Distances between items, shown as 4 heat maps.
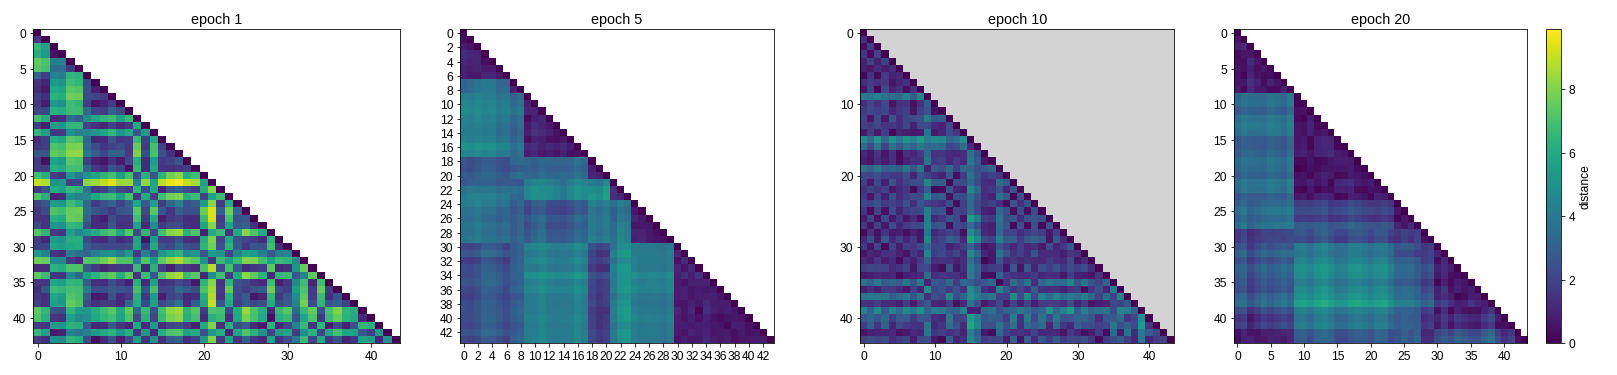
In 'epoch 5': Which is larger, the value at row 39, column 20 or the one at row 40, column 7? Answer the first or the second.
the second
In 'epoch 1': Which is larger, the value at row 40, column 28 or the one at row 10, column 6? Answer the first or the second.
the second
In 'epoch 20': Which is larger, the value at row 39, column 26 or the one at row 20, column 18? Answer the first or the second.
the first
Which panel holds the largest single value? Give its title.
epoch 1
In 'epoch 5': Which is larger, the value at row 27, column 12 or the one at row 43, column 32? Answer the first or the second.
the first
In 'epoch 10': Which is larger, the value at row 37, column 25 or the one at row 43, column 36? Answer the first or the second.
the first
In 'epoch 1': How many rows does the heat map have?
44
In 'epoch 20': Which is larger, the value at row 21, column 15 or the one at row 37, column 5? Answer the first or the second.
the second
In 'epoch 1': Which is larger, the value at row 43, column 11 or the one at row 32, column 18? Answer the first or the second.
the second
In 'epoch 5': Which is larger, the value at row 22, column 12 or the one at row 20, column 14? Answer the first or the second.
the first
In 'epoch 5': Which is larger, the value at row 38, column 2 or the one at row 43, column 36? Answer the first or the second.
the first
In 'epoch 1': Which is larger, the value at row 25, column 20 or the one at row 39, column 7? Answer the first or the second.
the first
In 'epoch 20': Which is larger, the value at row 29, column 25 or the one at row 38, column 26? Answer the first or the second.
the second
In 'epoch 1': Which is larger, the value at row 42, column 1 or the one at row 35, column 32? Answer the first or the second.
the second
